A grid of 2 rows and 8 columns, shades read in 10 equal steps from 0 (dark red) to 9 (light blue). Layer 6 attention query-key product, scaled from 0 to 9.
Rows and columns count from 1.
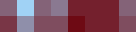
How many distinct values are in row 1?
4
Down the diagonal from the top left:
4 6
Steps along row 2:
up down same down up same up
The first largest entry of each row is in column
2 2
